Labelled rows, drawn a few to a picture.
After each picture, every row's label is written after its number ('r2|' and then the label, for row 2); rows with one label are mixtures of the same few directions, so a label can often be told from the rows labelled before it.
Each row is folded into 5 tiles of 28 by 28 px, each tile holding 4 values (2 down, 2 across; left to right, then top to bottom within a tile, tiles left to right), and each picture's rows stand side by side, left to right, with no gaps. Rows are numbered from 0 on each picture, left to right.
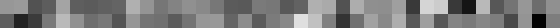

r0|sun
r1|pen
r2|sun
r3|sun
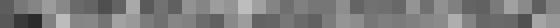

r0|sun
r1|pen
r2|sun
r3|pen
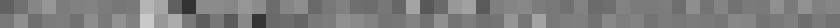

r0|sun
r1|sun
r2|sun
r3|sun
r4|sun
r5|pen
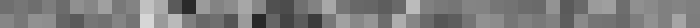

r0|pen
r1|sun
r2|sun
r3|sun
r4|sun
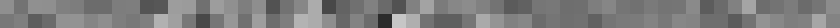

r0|pen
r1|sun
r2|pen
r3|pen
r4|sun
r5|sun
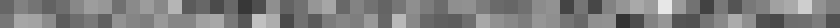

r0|pen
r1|pen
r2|sun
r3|sun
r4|pen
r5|pen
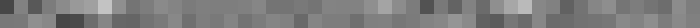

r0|pen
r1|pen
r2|pen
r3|pen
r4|sun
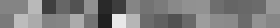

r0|pen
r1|sun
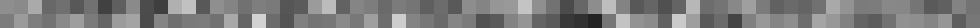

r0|pen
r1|sun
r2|sun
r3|pen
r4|sun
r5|sun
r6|pen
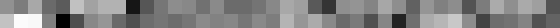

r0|sun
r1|sun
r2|sun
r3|sun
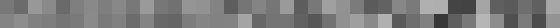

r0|sun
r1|pen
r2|pen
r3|sun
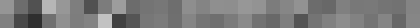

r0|pen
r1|pen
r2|sun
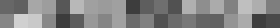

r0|sun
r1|pen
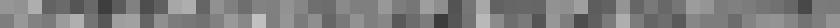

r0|pen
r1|sun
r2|sun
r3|sun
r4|sun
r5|pen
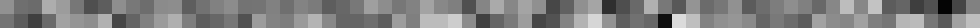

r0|pen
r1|pen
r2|pen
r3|sun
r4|pen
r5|pen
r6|pen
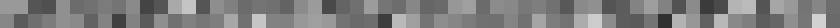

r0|sun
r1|sun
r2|pen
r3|sun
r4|pen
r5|sun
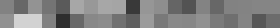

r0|sun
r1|sun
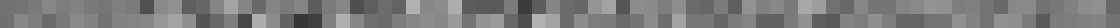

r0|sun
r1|pen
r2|sun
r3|pen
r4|sun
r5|pen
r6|pen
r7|sun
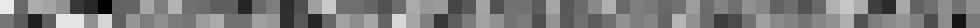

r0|pen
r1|pen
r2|sun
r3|sun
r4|sun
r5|sun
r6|sun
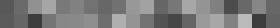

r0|sun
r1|pen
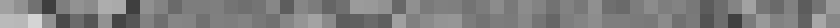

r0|sun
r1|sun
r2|pen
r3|sun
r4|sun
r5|sun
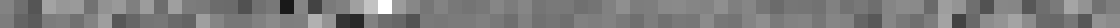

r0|pen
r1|pen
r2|pen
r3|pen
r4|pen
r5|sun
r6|pen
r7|pen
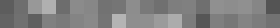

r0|sun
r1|sun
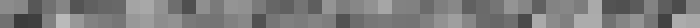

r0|sun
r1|sun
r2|pen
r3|pen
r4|pen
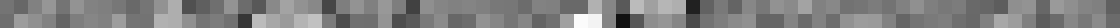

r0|sun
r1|pen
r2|sun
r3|pen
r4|sun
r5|pen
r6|sun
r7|sun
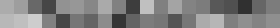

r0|sun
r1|pen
